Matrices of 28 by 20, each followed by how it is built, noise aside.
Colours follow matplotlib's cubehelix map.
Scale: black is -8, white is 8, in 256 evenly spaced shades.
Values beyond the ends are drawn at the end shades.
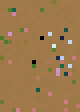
sparse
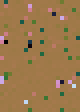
sparse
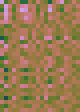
low rank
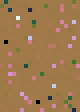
sparse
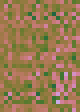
low rank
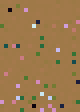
sparse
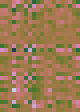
low rank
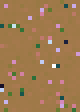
sparse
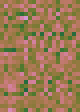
low rank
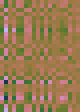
low rank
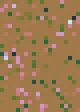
sparse
